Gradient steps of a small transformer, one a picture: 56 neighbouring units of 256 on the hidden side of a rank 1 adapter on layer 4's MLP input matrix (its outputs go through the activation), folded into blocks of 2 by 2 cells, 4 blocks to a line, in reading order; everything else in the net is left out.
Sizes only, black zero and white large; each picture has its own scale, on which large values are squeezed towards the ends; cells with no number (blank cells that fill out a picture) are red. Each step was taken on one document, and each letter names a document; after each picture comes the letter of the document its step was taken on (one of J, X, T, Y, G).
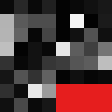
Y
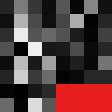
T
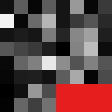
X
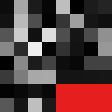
T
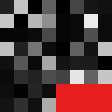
X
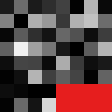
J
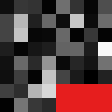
Y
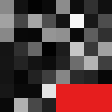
Y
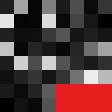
X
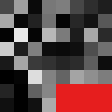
X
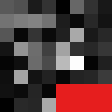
J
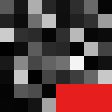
J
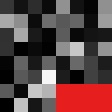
Y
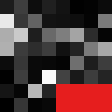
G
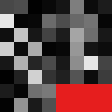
X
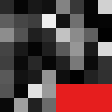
Y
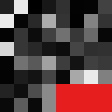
X
